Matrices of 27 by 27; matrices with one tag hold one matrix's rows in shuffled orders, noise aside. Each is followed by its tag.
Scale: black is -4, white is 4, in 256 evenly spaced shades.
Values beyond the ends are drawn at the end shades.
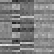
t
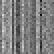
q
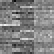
t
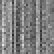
q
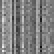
q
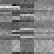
t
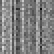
q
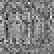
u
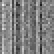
q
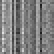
q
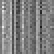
q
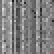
q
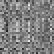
u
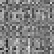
u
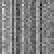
q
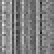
q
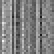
q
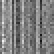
q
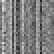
q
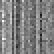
q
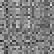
u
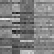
t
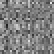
u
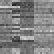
t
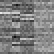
t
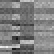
t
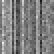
q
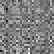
u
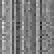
q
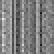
q
